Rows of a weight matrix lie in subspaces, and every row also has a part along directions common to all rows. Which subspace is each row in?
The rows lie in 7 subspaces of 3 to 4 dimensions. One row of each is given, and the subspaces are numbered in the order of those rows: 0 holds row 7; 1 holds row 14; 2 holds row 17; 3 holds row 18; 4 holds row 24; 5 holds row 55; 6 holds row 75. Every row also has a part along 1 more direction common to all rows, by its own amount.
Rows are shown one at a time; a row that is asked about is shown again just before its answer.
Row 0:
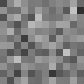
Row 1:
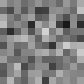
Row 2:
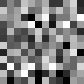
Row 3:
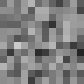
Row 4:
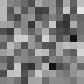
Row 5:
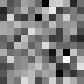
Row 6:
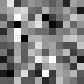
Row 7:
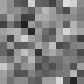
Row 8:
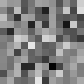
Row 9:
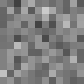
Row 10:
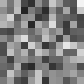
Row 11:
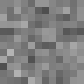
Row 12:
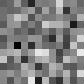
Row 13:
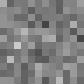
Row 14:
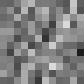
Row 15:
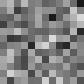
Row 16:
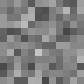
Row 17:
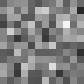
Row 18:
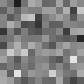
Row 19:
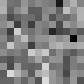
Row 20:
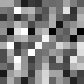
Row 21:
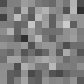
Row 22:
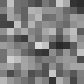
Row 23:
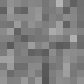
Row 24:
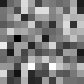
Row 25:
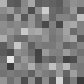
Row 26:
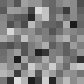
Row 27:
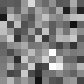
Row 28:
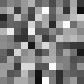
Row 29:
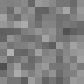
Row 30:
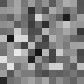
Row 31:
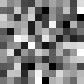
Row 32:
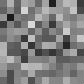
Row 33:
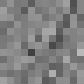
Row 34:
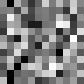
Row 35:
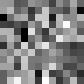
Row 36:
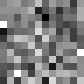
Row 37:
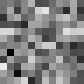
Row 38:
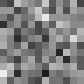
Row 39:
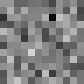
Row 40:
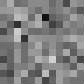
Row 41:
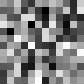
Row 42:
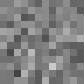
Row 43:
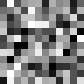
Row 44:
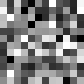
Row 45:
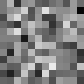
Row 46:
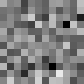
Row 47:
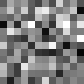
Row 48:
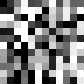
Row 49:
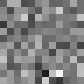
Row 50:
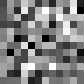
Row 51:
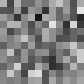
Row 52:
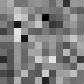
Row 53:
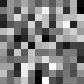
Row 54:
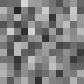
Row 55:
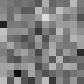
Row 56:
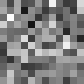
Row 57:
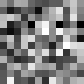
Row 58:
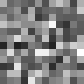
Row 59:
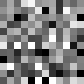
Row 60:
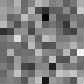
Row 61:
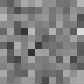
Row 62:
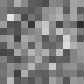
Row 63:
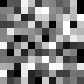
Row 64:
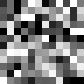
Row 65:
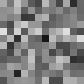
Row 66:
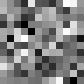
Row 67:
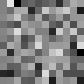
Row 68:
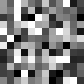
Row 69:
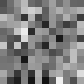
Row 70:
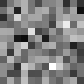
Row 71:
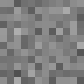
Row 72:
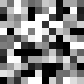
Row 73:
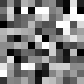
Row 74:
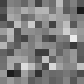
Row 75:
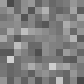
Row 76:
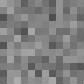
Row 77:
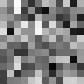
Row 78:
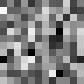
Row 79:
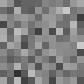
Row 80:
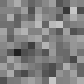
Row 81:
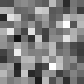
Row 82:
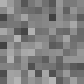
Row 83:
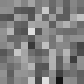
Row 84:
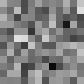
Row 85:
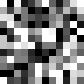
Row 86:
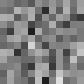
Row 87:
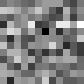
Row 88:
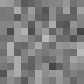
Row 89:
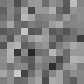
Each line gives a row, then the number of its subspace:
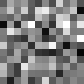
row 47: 2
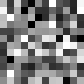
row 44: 2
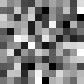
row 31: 4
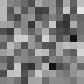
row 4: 1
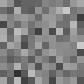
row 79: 5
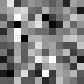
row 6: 5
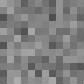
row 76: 4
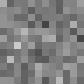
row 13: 6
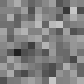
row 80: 3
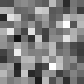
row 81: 2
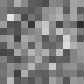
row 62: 2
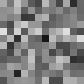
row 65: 3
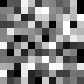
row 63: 4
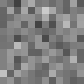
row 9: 3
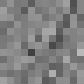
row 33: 1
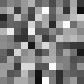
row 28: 4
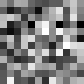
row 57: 2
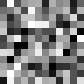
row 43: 6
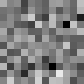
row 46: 0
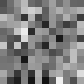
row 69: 4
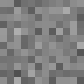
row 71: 5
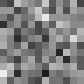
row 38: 5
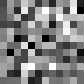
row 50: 2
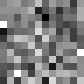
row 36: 5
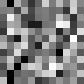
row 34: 6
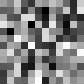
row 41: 0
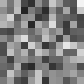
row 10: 2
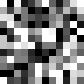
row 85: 6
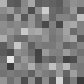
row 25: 6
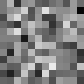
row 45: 5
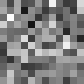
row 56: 2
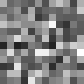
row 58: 6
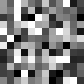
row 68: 3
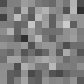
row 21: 3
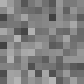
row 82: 4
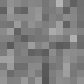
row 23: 1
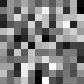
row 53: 6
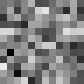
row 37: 0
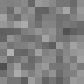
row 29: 0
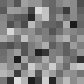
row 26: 0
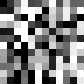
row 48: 4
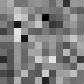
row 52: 5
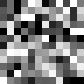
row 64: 3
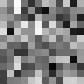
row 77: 3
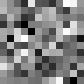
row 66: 0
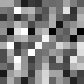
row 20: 1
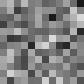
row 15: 1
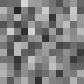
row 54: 1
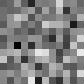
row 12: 6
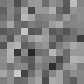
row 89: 3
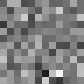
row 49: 6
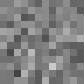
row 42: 3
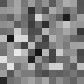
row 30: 0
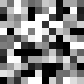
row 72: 3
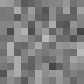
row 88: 1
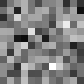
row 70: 0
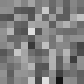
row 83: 4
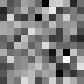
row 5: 5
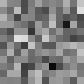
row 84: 0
